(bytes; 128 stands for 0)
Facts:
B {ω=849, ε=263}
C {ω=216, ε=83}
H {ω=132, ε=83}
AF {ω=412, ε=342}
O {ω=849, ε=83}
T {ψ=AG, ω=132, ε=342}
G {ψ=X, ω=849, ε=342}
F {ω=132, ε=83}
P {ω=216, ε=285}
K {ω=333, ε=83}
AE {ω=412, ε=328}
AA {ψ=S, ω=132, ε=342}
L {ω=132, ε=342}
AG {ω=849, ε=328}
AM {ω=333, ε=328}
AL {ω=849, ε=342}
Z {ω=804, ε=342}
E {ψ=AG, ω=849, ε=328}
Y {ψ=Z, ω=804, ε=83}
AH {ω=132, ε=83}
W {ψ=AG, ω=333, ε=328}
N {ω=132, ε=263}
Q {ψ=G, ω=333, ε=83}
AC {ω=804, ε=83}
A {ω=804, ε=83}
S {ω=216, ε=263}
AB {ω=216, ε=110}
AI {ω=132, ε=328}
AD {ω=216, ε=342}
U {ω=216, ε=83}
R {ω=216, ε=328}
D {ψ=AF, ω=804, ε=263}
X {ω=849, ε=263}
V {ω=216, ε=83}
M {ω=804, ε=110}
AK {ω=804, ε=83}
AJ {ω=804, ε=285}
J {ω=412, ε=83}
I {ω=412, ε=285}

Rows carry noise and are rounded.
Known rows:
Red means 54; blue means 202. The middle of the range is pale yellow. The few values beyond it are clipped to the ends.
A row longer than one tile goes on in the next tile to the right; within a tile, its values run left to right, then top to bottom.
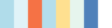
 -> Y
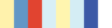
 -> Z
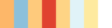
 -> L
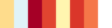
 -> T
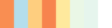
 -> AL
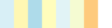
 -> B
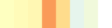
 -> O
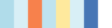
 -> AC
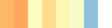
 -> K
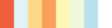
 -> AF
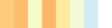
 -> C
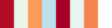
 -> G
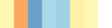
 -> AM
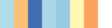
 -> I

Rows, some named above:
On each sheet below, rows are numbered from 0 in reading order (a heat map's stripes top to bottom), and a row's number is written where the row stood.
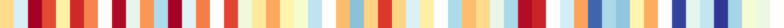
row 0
T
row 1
G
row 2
AD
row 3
L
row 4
E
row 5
P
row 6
AJ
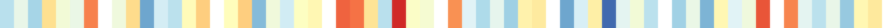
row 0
N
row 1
AE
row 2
S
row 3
Q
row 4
AB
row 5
D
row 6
AI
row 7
AB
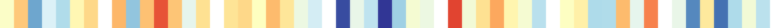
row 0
R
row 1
AA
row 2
J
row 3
AJ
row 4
AD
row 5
X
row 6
M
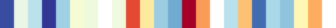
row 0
AJ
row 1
W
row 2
I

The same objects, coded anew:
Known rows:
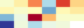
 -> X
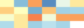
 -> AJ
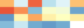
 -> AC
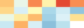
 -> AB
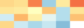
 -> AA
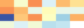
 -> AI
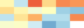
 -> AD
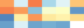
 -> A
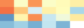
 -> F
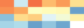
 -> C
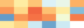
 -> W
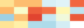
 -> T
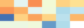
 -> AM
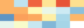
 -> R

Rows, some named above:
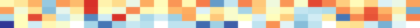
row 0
B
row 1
J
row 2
Y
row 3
AB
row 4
W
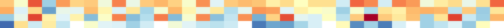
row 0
N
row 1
L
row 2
L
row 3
O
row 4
G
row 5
AL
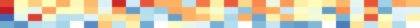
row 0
J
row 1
S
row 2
R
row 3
K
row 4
N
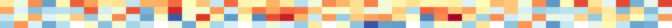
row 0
M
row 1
AF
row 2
AE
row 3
E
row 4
Q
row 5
AG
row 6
M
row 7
Z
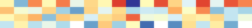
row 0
P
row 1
D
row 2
S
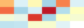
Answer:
I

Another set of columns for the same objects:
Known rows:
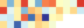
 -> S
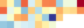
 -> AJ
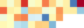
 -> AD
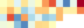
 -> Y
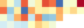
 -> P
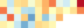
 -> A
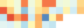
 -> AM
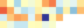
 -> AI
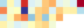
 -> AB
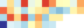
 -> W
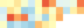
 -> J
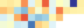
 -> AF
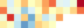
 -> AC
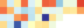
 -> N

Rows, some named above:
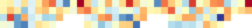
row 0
Y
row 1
L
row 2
AJ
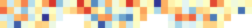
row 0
N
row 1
AA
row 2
AE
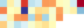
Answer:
AB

